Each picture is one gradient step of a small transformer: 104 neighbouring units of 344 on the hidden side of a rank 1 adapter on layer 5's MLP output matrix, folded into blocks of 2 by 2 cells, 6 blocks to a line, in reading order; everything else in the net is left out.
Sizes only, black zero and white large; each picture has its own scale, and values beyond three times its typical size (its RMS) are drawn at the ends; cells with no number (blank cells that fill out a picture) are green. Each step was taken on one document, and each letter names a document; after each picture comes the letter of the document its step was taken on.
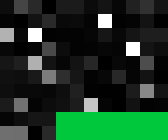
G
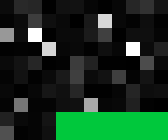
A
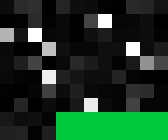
A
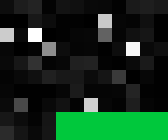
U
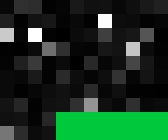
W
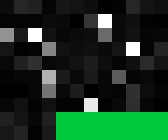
A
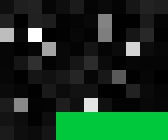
U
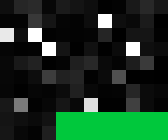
U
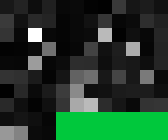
W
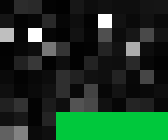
W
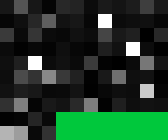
G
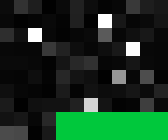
W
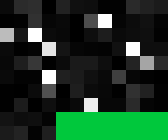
A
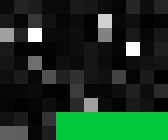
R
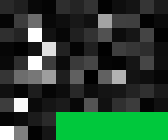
G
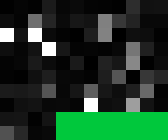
R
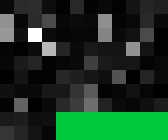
W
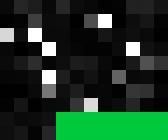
A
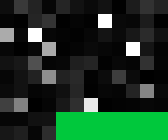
G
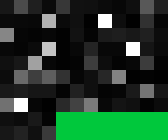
G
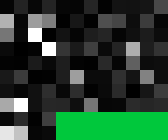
U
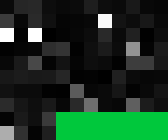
W
